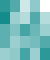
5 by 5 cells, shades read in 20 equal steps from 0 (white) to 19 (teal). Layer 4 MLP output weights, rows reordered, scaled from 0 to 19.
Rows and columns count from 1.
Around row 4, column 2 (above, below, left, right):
10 9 13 10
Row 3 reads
13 10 15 12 8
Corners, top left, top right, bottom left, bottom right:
17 0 8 17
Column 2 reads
14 8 10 8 9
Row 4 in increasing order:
8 10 11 13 14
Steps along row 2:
down down up down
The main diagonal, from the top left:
17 8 15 11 17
